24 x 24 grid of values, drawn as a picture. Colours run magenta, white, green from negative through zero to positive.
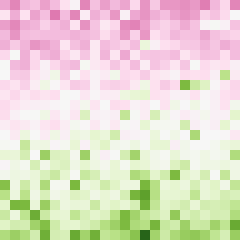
Stripes: none. Grain: fine. Average level on the scale: 50%. Slope: up to the bottom.
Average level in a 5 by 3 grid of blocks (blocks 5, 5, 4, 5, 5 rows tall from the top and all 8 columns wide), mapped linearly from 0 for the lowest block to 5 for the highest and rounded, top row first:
000 / 112 / 233 / 443 / 555
